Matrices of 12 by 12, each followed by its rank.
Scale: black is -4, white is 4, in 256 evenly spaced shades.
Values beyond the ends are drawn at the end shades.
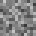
full rank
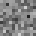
full rank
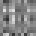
two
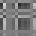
one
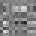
two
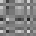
one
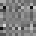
two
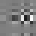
one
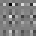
one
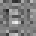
two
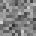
full rank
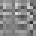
two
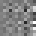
two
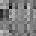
two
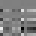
one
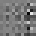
two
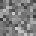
full rank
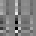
one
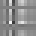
one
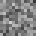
full rank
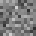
full rank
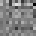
two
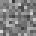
full rank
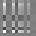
one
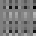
one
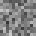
full rank
